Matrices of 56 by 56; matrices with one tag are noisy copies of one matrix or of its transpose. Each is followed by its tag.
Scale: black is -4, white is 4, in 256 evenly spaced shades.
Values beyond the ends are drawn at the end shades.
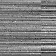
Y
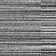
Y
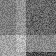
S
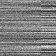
Y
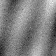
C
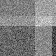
S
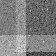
S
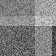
S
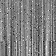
Y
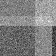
S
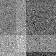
S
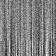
Y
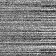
Y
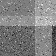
S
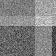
S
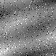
C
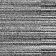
Y
